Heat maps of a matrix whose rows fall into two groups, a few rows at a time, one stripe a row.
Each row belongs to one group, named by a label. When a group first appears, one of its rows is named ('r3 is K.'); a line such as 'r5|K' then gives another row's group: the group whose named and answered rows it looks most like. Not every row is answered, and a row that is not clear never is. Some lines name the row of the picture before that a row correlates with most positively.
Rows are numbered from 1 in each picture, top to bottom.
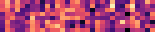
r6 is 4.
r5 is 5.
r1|5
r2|5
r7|4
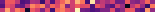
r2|4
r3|5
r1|5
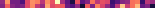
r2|4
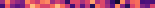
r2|4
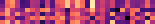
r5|4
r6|5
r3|4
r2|5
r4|5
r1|5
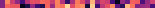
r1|4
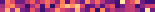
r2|5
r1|4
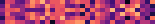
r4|4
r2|4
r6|5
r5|4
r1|4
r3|5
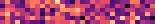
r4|5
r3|5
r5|4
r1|4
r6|5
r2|4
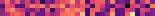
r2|4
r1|5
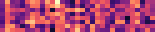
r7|5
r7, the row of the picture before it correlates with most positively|3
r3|5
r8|5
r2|4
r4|4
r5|4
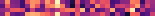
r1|4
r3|5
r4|4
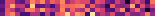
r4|5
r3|4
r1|4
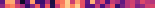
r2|5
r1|5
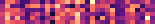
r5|5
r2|4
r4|5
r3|5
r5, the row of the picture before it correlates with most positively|1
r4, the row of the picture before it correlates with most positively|2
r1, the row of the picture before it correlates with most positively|1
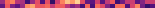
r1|5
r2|4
